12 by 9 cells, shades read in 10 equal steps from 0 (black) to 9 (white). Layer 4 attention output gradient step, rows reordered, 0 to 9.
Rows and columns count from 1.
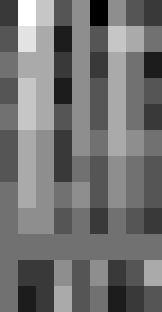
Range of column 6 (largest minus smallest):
5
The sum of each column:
42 67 59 36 53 36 57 46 37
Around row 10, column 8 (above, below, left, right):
3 3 4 4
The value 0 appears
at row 1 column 6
